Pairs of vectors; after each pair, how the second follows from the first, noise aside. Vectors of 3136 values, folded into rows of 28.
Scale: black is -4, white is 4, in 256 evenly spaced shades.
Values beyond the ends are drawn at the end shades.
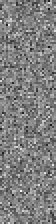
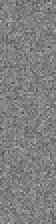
shrunk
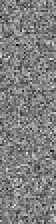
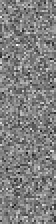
negated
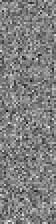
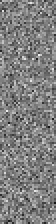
negated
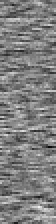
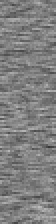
shrunk
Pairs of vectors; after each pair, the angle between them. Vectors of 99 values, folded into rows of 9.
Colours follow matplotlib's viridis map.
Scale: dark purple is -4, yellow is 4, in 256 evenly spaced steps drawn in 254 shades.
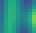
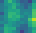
nearly parallel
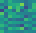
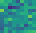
partly opposed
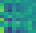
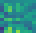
nearly opposite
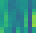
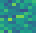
orthogonal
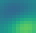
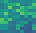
partly opposed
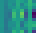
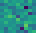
orthogonal
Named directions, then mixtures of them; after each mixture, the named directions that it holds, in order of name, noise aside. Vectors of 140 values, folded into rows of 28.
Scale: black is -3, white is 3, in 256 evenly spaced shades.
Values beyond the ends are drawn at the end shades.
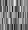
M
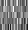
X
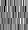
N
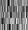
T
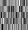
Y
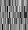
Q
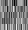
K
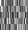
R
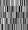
M, N, Y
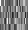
R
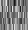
M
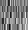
T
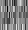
K, Q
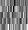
M, X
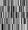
T, Y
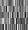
K, R, T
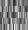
M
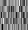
Y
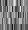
M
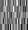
X
